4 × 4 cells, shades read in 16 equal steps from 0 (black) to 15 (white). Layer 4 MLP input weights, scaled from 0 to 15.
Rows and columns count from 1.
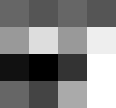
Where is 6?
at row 1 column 1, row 1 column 3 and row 4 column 1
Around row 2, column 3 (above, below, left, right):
6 3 13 14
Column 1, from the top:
6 9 1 6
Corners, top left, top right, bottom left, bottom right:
6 5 6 15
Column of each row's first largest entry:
1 4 4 4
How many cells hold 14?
1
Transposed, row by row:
6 9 1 6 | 5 13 0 4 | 6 9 3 10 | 5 14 15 15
